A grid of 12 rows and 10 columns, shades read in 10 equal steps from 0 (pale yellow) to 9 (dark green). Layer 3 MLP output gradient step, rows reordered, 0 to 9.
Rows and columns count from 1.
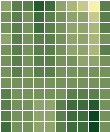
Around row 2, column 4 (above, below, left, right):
8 7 5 6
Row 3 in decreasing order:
7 6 6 6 5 5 5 4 4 3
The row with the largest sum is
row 12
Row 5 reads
5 6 5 6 6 5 4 4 3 6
